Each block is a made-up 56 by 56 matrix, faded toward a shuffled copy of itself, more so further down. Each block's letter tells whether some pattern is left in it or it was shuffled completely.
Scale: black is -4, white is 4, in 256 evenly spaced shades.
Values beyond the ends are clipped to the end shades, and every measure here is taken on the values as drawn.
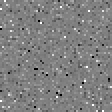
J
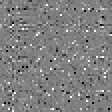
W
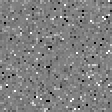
J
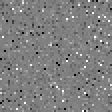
J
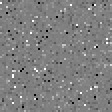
J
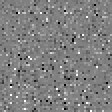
W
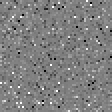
J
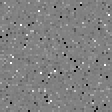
J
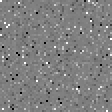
J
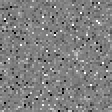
J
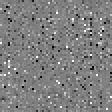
W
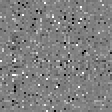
W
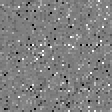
W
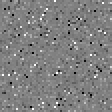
J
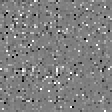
W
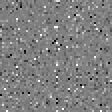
W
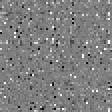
W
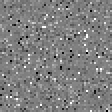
J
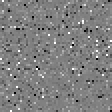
W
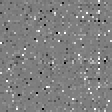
W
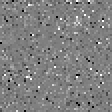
W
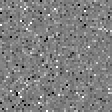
J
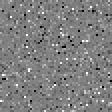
J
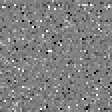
W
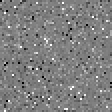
J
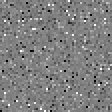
J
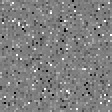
J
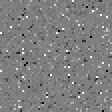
J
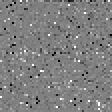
W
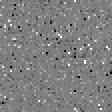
J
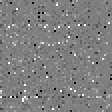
W
